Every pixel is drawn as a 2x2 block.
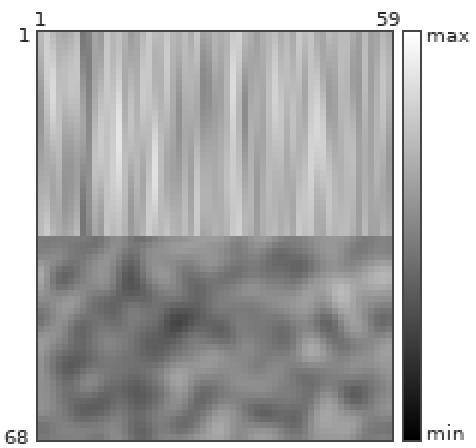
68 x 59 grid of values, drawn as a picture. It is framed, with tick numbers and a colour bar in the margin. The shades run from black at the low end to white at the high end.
It is made of 2 by 1 panels. Panel 1,1: high, streaked downward. Panel 2,1: middling, blotchy.
